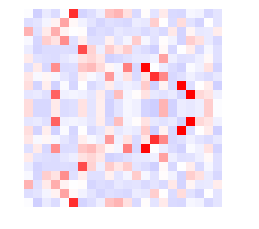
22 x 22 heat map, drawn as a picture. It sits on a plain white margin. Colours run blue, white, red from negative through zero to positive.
It is mirror symmetric from top to bottom. No row or column stands out. The middle right is the roughest part. The values are skewed, with a long tail toward high values.
